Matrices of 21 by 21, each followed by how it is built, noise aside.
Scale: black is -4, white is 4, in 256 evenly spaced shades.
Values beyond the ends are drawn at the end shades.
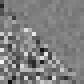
lower triangular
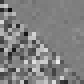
lower triangular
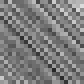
Toeplitz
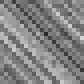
Toeplitz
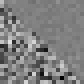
lower triangular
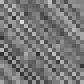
Toeplitz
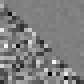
lower triangular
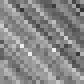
Toeplitz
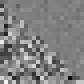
lower triangular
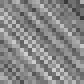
Toeplitz
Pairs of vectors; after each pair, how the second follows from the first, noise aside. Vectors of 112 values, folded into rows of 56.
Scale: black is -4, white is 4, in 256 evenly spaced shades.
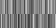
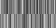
reversed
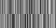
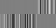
partly zeroed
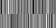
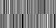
reversed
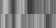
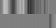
partly zeroed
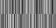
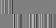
partly zeroed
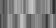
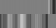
partly zeroed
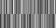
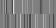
partly zeroed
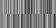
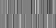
partly zeroed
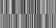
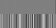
partly zeroed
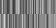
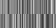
reversed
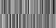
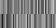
reversed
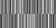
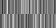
reversed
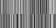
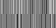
partly zeroed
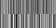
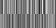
reversed
